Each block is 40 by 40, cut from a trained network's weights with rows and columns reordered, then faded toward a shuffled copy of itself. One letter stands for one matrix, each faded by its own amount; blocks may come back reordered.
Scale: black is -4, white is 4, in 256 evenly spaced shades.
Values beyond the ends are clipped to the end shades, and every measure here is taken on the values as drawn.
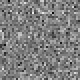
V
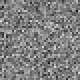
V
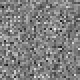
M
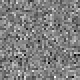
M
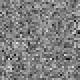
V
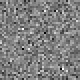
M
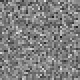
V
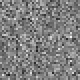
V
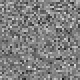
V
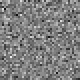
V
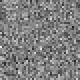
V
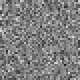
V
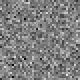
M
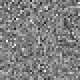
M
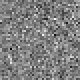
M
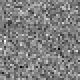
M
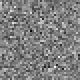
M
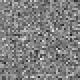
V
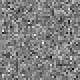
M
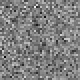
V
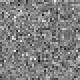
M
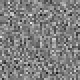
V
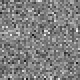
M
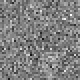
M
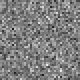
M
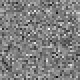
M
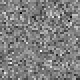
M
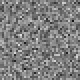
V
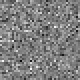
M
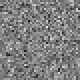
M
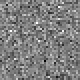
M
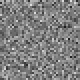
V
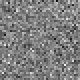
M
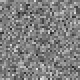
V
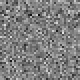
V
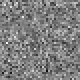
V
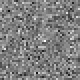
M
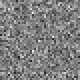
M
